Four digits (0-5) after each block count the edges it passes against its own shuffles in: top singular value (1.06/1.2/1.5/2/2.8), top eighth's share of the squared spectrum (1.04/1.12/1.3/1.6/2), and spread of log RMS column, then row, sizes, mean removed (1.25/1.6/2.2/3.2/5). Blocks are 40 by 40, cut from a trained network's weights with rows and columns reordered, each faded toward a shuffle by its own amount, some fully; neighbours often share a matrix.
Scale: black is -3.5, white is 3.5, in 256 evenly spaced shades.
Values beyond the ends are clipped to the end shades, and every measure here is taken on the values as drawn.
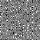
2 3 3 0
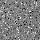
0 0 0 0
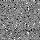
0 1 0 0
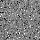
0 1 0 0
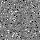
0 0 0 0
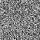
2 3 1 0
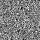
0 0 0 0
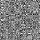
3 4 2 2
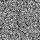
0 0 0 0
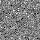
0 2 0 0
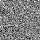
2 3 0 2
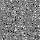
1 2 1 0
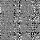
2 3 3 1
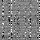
3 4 3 1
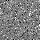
1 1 0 0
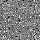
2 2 2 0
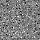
0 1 1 1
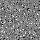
0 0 0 0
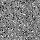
0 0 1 0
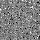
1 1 0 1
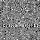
2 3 0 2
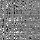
3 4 3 1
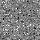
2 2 2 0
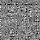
2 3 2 2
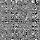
3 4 3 2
